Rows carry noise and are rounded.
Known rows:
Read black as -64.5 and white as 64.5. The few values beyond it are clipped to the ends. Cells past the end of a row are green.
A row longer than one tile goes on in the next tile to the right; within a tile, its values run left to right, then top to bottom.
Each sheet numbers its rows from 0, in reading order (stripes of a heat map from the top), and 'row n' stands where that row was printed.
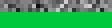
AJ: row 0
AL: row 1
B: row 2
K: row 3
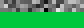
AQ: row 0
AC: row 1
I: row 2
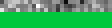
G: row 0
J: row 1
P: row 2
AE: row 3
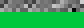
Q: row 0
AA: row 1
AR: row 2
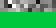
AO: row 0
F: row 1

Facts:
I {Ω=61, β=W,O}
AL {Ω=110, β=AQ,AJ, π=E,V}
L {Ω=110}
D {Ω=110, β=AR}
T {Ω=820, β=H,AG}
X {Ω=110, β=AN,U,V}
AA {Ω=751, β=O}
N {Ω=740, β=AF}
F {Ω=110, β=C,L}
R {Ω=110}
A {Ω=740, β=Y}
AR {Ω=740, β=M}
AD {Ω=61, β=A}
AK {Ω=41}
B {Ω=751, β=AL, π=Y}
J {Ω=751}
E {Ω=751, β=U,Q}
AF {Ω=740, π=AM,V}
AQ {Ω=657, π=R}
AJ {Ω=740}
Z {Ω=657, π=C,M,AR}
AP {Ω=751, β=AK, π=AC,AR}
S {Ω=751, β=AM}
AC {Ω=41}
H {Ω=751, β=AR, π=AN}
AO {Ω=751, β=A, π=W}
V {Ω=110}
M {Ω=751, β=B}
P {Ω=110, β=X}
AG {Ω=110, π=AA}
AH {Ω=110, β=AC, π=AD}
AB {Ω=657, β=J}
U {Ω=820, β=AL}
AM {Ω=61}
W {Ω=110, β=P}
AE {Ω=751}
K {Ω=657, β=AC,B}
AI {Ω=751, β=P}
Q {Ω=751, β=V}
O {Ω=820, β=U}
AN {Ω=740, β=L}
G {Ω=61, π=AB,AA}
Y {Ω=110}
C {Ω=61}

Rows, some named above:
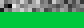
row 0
Y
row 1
H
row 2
AN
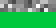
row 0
AB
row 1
C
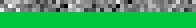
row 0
AM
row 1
AN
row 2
Y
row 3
AH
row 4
AK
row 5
AE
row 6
M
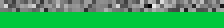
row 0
AQ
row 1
K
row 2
Z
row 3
R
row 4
AQ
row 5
A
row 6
D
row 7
AG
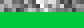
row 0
T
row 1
AD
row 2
AQ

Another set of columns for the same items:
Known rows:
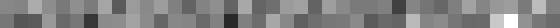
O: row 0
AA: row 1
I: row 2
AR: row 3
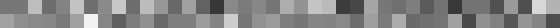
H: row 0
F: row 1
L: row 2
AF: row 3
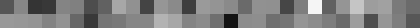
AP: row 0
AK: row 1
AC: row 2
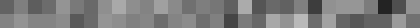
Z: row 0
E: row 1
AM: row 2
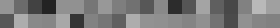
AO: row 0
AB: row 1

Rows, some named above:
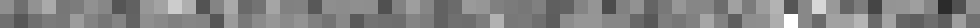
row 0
AL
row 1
C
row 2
G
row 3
AH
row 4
AE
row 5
T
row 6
AM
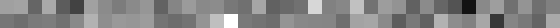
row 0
AN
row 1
D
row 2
M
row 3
AO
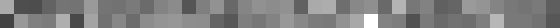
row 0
Y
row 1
AE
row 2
AG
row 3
AH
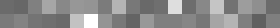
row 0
AR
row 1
M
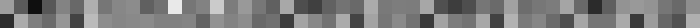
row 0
A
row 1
B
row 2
Y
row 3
Y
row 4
AD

